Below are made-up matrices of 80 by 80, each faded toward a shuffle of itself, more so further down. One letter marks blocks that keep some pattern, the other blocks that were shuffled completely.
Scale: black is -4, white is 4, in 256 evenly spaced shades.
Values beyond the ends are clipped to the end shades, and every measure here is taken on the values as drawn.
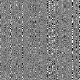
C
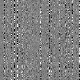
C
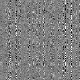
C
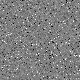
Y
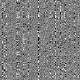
C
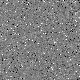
Y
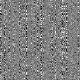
C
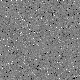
Y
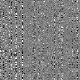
C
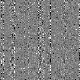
C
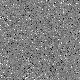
Y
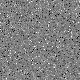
Y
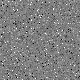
Y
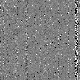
C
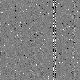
C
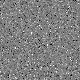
Y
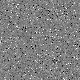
Y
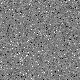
Y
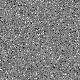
Y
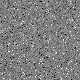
Y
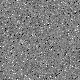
Y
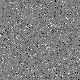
Y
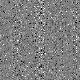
C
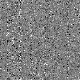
C
